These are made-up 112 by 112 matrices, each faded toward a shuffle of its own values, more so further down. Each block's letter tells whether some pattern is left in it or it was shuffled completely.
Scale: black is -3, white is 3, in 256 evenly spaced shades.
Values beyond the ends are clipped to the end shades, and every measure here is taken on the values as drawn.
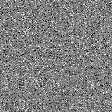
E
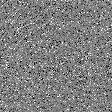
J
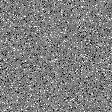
J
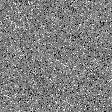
J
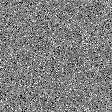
J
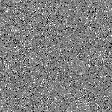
E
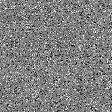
E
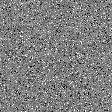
J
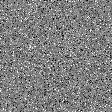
J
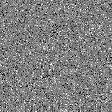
E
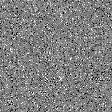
E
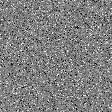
J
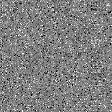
E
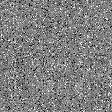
E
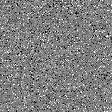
E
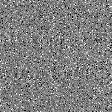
E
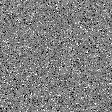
J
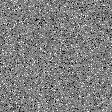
J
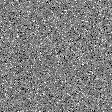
J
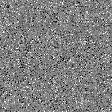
E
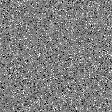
E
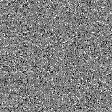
E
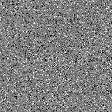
E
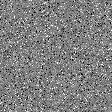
J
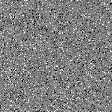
E
